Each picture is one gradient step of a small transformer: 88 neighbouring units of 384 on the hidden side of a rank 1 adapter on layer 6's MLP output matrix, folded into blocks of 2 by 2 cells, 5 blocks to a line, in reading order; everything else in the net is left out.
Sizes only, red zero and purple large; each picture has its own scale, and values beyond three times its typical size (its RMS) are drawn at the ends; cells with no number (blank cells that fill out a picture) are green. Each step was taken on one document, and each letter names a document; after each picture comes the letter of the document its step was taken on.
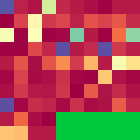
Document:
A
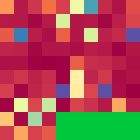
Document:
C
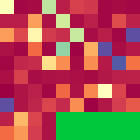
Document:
A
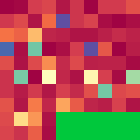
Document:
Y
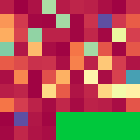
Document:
Y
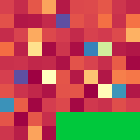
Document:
Y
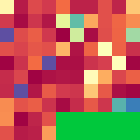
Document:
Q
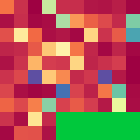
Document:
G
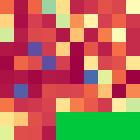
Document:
Q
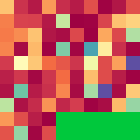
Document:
A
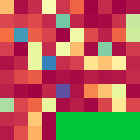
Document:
G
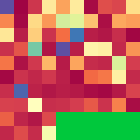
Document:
Q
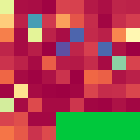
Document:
Q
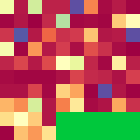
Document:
C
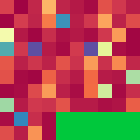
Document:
Y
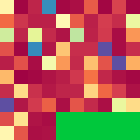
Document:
A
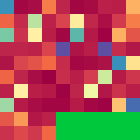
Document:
Q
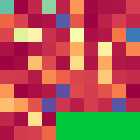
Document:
G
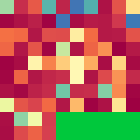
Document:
C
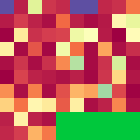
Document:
C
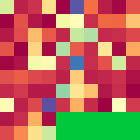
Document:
G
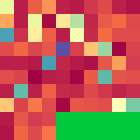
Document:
Q
